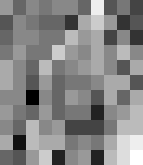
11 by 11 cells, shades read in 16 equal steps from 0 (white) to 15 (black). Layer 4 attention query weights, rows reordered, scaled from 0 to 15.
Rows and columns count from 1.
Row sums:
83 91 84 69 73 80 87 84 82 64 73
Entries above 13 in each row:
0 0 0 0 0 0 1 0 0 1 0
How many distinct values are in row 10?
7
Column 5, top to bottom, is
7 9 8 3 8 9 9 9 6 5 13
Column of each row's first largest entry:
11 6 11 1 10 3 3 8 6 2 5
